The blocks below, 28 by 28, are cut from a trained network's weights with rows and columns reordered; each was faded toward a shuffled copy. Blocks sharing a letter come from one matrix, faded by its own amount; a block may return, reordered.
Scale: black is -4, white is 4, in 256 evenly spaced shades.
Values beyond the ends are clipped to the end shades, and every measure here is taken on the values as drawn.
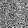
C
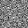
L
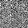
C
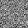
L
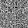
C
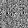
C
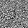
C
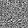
L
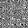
C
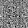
C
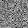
L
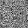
L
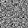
L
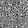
C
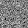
L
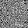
L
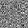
L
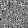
C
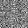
C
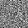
L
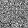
C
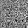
L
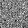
L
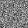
L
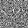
C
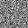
L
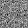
L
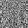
L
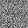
L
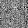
C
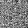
C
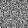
L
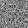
L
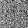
C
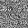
L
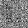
C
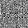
C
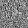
L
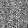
C
